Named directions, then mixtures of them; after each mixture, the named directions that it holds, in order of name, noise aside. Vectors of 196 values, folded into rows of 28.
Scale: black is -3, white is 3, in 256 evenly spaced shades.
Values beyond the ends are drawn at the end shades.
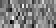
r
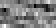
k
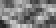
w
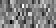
r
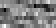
k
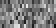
r, w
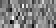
r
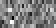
r, w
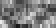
w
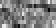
k, r, w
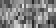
r, w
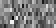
k, r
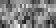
r, w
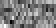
k, r, w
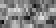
k, w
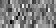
r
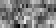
r, w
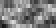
w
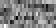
k, r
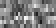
k, r, w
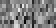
k, r, w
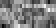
k, r, w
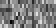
k, r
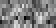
k, r, w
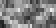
w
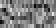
k, r, w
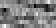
k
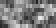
w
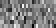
r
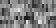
k, r, w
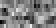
k, w
